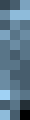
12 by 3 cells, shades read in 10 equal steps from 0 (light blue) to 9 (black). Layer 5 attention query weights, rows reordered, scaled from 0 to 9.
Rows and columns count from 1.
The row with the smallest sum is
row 2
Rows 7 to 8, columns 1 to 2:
4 4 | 3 5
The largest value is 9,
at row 12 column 3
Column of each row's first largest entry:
1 1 1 2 1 2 3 2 3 3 3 3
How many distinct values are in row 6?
2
